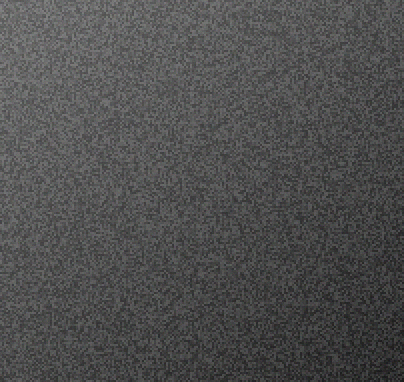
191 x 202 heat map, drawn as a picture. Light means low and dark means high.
Slope: up to the bottom right. Average level on the scale: 70%. Ninth with the lowest average: top left. Odd rows or columns: none. Grain: fine.
